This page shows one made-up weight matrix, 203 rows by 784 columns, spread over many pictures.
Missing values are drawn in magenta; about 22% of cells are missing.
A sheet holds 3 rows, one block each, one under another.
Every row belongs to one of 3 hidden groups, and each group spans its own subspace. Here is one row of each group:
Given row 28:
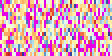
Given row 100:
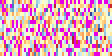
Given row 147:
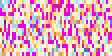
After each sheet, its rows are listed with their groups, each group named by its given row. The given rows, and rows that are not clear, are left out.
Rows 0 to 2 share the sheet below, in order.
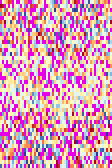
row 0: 147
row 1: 28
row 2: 100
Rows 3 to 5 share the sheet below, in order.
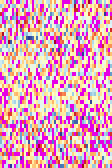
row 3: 147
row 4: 28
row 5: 147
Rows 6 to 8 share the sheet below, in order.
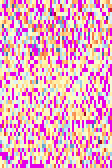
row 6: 28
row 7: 28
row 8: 100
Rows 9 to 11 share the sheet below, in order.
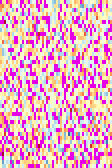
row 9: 147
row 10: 28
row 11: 147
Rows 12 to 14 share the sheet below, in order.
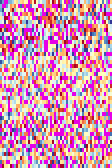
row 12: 147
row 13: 147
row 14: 147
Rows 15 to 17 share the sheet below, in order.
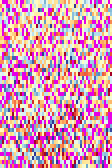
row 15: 28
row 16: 28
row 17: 28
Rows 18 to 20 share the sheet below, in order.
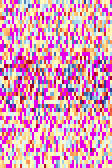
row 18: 100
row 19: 100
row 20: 100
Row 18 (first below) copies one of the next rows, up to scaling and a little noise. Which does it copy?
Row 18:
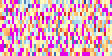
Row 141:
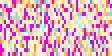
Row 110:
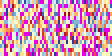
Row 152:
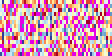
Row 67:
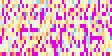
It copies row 110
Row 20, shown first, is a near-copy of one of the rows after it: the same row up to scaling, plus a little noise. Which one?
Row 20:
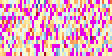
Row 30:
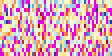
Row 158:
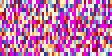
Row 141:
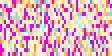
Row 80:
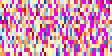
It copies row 80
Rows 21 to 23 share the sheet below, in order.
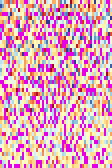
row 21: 28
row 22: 28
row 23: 147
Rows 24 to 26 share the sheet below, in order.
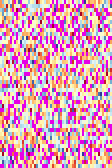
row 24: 100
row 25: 28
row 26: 147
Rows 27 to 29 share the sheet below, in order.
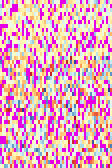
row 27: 28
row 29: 28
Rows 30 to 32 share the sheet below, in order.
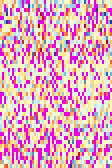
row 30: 100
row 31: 28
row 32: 28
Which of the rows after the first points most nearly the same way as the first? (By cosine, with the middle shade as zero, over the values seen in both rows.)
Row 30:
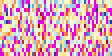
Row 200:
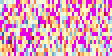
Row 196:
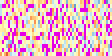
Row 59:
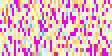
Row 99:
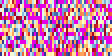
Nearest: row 99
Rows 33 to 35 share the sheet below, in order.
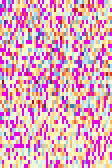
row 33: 147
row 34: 28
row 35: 147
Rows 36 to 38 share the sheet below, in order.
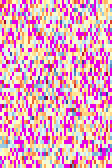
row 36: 147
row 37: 28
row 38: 28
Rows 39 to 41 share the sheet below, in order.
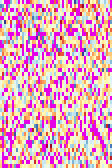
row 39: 147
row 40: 100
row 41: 100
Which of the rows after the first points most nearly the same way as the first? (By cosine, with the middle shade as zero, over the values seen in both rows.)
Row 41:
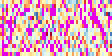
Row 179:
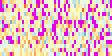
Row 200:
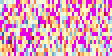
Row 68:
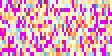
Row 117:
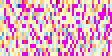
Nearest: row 179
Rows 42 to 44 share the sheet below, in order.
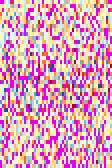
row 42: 28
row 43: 28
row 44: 100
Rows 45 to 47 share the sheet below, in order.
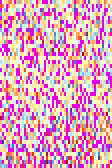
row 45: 147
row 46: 28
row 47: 28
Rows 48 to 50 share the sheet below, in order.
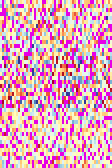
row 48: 28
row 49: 100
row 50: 147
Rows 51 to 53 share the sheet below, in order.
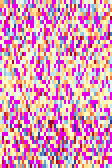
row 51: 28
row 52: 100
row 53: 28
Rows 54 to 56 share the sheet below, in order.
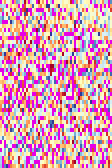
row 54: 100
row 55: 28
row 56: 28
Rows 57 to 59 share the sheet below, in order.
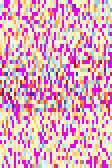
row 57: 28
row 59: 100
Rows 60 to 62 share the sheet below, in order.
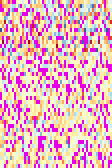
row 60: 147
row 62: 100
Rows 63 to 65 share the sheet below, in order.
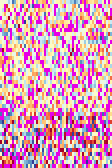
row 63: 28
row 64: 147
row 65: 147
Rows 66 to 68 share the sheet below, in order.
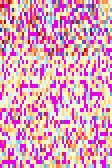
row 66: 147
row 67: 100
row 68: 100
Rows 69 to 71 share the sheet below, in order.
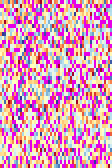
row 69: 100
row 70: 100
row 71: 100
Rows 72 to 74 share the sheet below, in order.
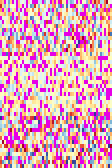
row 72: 28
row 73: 28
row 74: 28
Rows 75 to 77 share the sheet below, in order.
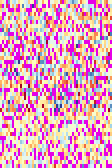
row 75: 28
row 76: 100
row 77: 100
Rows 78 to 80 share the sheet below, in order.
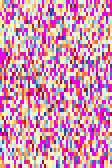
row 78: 28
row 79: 147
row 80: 100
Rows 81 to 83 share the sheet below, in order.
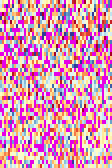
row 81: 100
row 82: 147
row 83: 100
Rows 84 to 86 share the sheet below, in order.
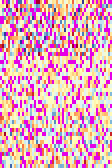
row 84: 100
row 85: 147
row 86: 147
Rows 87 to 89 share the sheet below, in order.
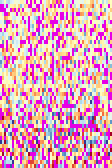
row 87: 147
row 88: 28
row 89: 147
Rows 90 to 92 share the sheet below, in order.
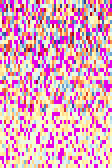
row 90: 100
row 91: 28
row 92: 100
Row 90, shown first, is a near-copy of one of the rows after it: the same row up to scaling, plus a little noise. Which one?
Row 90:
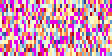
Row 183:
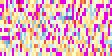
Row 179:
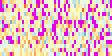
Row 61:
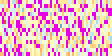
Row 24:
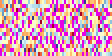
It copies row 24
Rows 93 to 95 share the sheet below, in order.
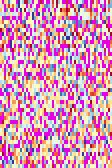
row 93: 100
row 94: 28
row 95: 147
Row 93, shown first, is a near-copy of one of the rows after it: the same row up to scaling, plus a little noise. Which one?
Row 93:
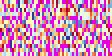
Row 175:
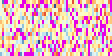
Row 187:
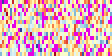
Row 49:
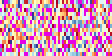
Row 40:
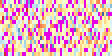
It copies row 49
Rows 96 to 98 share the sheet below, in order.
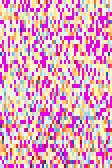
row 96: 100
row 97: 28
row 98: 28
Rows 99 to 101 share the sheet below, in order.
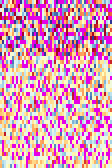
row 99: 100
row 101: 147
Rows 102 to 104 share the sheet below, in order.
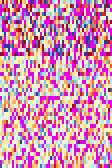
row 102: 100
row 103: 28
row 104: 100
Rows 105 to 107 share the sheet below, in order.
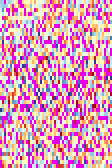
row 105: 147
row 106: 100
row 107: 147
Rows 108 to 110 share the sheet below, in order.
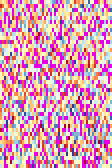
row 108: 147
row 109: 28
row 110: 100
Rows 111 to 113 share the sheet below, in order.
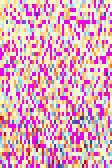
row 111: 100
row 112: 28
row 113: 147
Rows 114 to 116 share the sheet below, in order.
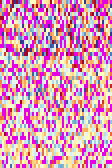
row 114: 100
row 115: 147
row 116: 147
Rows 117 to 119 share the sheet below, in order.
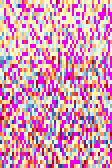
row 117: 100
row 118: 147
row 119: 147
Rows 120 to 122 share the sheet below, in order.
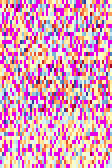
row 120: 100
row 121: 28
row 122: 100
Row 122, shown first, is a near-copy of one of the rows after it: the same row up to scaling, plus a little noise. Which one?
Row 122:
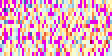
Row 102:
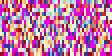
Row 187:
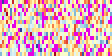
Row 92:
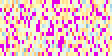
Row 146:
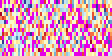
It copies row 146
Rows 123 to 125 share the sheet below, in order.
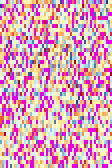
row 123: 28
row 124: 28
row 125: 147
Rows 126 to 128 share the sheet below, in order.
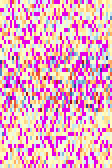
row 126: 28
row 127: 28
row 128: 28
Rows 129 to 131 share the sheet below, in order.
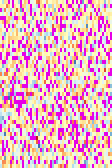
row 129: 100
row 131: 147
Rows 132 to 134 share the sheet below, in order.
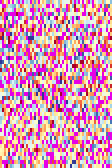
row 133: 147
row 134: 28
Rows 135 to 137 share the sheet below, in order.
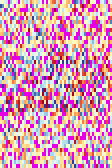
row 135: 147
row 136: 28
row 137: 28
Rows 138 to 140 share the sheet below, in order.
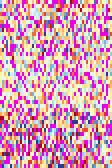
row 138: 28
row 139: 28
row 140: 147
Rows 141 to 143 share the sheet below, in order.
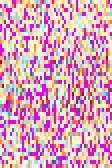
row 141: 100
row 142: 28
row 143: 147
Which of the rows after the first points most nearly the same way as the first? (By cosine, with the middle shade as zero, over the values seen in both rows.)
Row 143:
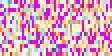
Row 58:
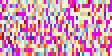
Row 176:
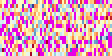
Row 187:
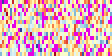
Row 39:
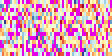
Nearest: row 39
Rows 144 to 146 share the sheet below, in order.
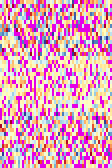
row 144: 28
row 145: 100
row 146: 100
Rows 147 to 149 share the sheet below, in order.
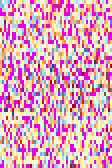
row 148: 28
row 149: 28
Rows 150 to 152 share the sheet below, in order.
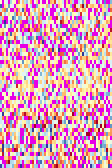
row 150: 147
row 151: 28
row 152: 100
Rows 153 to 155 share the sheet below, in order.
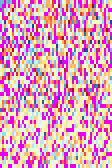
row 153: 147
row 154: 100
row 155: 28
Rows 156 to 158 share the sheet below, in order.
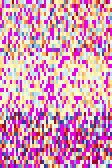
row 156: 28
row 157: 28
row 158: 100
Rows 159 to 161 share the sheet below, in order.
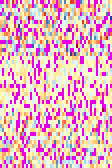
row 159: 28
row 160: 28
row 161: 100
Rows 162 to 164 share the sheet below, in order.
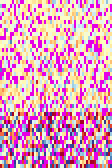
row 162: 28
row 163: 28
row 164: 28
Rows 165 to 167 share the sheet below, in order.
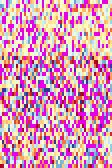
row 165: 147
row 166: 100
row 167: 100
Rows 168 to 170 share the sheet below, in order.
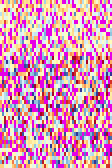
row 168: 100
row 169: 28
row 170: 100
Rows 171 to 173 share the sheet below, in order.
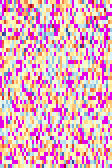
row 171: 100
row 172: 147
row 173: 28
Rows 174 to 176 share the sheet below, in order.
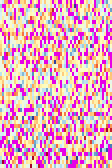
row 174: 28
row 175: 100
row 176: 28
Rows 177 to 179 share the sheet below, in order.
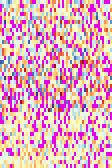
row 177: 147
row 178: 147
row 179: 100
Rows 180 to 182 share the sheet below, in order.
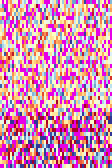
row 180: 100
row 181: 147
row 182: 100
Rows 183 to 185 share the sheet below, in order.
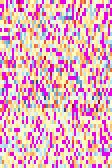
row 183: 100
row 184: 28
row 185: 28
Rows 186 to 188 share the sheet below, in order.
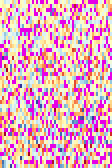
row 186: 28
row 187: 100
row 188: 147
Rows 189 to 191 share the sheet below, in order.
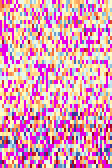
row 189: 147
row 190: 28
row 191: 28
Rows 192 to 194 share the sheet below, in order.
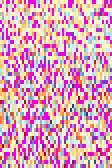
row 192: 100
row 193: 28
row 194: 28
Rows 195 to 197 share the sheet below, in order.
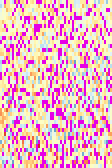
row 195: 28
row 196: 28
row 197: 147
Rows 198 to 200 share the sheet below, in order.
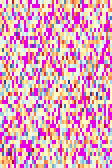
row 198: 28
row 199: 100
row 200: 147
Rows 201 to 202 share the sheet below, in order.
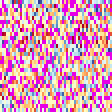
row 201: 100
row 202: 147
